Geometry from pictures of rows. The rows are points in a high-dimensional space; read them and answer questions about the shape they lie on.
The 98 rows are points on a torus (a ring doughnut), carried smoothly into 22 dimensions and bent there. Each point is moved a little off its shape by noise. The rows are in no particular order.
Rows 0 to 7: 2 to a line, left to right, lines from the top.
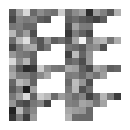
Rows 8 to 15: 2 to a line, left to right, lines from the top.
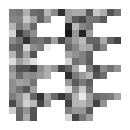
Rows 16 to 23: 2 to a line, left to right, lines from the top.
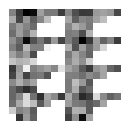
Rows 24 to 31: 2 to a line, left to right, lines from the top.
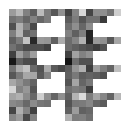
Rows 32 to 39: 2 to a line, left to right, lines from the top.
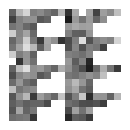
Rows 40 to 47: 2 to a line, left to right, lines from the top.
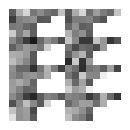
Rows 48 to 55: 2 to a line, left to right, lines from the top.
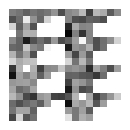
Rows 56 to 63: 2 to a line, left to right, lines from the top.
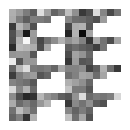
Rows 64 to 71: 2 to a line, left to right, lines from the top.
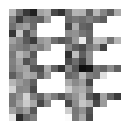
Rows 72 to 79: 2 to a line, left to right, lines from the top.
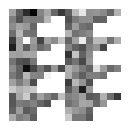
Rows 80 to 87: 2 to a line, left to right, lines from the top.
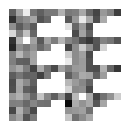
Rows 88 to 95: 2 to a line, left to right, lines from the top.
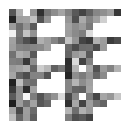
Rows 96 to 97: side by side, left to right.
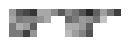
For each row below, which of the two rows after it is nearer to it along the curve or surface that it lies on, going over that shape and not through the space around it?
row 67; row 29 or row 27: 27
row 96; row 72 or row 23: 23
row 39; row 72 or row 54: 54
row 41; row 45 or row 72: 72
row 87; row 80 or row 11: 80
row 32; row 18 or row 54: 54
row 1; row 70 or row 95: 95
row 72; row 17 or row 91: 91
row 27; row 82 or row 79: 82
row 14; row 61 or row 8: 61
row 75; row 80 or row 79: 80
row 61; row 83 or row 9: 83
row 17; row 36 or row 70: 70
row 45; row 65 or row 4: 4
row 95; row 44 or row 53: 53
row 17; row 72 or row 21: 21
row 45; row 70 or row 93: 70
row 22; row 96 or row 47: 47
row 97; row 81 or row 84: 81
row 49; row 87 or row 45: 87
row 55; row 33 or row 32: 33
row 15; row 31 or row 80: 31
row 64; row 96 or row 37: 37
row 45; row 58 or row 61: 61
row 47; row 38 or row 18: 18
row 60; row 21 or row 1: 1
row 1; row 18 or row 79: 79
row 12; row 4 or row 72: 4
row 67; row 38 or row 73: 73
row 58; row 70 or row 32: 70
